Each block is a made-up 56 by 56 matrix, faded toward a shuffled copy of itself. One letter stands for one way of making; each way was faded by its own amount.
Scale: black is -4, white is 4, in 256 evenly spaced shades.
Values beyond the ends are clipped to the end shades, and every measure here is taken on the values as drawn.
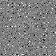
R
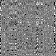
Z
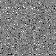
R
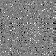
R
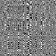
Z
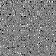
R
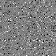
R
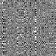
Z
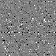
R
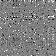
R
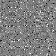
R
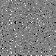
R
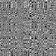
Z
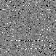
R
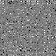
R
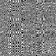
Z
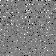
R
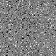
R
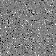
R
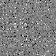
R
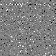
R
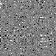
R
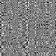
Z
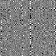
Z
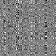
Z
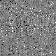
R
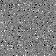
R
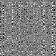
Z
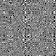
Z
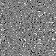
R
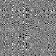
Z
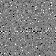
R
